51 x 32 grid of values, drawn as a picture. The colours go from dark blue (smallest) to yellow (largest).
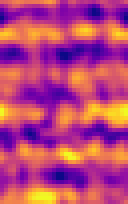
Overall the values sit about 50% of the way up the scale. There is no overall slope. Horizontal stripes repeat 5 times down the table. No seam splits the table.
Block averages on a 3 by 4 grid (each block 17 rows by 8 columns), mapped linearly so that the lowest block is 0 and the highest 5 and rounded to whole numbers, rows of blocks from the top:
2 2 0 1 | 4 1 5 5 | 3 4 4 3
